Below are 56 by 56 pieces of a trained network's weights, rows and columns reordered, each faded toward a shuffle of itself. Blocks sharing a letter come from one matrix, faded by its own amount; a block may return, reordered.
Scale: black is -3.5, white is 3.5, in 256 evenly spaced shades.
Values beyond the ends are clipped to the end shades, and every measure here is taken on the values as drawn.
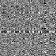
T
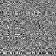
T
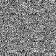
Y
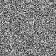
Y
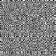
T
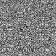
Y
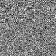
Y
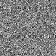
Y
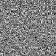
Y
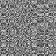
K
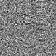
Y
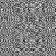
K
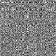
T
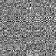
T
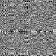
T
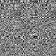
T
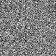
Y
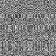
K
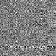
T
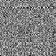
T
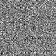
Y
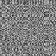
K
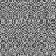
K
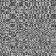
K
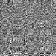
T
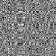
T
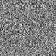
Y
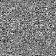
Y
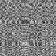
K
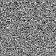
Y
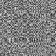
K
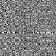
T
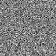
Y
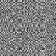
K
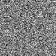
Y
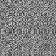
K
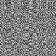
K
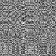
K
